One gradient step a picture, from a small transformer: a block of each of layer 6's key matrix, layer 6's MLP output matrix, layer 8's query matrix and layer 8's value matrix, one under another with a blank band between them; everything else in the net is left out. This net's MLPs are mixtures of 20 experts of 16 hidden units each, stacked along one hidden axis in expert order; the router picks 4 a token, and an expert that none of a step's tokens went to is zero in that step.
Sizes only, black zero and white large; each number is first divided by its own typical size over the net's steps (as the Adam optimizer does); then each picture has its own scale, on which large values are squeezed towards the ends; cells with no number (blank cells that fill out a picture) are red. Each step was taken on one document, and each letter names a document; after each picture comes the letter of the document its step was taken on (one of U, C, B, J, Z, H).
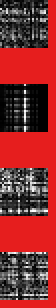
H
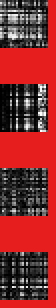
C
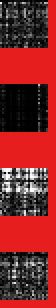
H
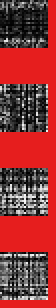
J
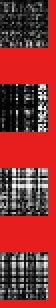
C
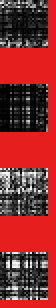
H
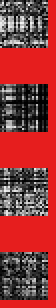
J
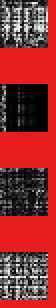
J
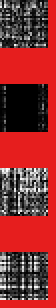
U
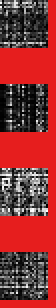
H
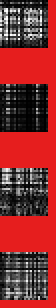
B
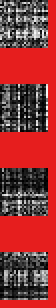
J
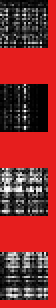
B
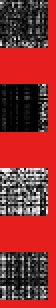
U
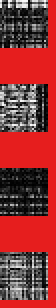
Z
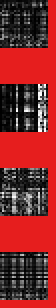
C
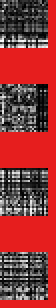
Z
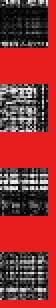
Z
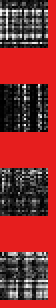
H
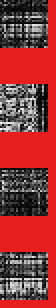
Z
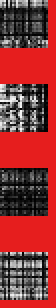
Z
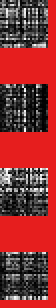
B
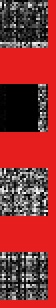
U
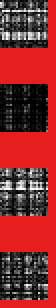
B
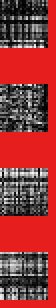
Z
